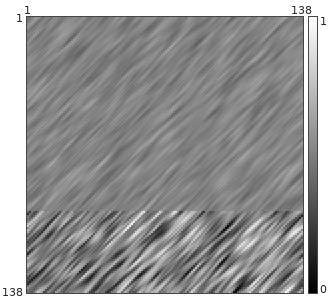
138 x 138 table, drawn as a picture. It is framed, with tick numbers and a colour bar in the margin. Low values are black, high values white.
Mirror symmetry: none. Odd rows or columns: none. Grain: diagonal, up to the right. Seam: horizontal, 70% of the way down, the top part calmer. Slope: none. Histogram: heavy tails on both sides.
